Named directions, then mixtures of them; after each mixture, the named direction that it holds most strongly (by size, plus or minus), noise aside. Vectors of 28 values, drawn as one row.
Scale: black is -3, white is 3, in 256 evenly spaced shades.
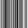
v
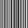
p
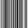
v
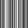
v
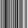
v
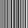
p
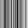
v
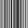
p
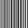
p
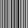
p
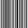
v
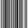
v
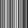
v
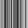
v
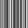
p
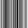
v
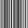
p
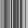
v
